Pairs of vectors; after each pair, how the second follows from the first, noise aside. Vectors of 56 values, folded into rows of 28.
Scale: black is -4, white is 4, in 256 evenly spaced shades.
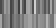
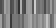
copied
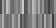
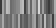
copied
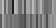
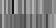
copied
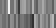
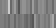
shrunk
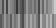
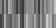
copied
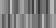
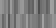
shrunk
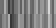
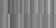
shrunk
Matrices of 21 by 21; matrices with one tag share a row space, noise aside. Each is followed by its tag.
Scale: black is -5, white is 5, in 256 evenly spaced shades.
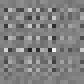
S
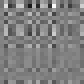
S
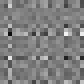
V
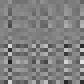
V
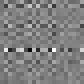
S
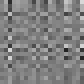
V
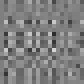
S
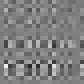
S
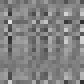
V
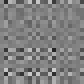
S
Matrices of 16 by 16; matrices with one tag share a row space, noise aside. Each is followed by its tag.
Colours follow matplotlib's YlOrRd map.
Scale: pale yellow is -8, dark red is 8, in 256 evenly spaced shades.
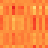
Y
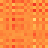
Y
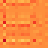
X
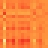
X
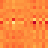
Y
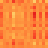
Y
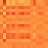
X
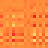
Y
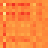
X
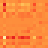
X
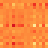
Y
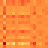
X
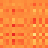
Y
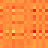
Y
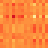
Y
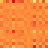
Y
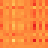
Y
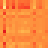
X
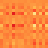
Y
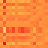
X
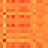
X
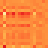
X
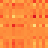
Y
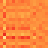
X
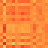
X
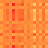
Y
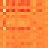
X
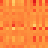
Y
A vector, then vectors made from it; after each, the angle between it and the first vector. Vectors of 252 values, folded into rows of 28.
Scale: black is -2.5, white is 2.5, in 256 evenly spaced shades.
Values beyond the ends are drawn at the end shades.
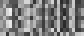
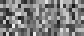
partly opposed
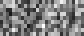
partly opposed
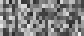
orthogonal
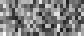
partly aligned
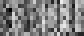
nearly opposite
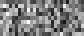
partly aligned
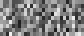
partly aligned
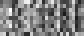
nearly parallel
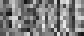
nearly opposite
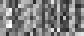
nearly parallel
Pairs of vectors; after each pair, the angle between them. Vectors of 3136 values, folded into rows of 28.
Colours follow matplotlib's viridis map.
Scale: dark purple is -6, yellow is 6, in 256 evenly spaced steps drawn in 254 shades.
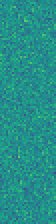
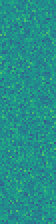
partly aligned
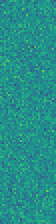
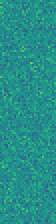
partly opposed
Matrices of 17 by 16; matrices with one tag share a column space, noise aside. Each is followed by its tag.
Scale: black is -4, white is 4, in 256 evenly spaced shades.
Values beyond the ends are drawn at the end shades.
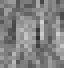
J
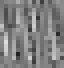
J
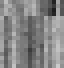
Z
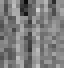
Z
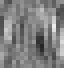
J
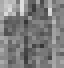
Z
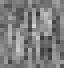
J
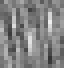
J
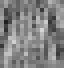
J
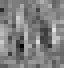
J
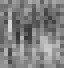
J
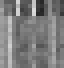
Z
